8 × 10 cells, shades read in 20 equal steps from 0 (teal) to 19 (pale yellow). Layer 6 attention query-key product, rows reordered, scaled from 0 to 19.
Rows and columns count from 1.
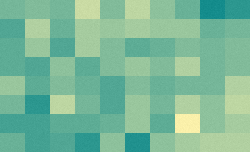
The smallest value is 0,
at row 1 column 9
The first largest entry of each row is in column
4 2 4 8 10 3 8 9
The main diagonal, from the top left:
8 13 5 6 5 11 6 12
